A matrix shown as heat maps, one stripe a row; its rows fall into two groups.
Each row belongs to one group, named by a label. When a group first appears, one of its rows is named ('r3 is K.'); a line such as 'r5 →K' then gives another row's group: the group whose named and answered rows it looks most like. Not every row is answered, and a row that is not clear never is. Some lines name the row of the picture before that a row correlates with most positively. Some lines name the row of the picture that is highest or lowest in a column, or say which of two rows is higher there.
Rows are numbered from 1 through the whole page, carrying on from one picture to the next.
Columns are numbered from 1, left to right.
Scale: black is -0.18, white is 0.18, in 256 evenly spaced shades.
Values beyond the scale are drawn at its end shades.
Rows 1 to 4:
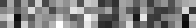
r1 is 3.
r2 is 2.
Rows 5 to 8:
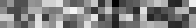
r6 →2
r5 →3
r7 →3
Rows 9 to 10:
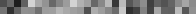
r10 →2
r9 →2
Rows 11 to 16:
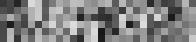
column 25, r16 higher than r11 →Yes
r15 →3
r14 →2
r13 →3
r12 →3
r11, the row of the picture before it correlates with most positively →9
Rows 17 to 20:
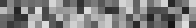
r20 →2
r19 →2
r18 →3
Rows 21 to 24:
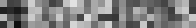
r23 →3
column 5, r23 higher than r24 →Yes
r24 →2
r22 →2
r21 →2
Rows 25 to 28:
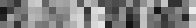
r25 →3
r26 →2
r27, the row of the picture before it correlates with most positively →24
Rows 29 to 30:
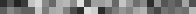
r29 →2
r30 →3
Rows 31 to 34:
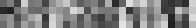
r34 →3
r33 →3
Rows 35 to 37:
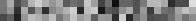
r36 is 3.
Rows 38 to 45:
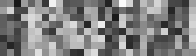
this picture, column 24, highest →42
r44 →2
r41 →2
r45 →3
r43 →2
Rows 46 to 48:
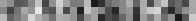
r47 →3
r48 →3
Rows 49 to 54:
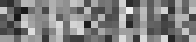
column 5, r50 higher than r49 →No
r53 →2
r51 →2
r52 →2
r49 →2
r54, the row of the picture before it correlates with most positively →46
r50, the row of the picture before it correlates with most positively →46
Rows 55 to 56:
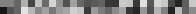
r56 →2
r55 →3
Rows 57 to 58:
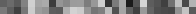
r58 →2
